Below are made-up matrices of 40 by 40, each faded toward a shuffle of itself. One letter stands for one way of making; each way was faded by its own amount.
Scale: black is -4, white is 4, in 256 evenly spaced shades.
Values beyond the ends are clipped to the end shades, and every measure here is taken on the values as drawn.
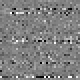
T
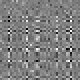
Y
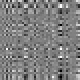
Y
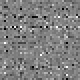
T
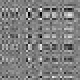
Y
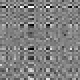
Y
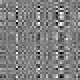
Y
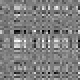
Y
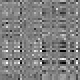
Y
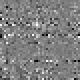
T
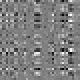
Y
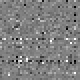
T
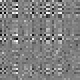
Y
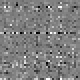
T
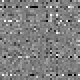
T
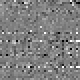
T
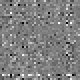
T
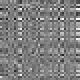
Y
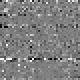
T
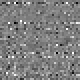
T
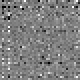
T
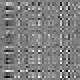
Y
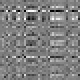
Y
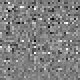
T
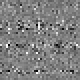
T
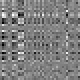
Y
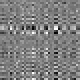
Y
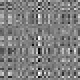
Y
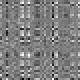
Y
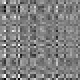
Y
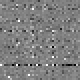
T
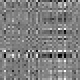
Y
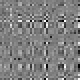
Y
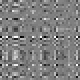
Y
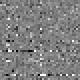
T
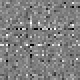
T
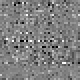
T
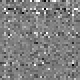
T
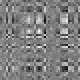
Y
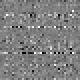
T
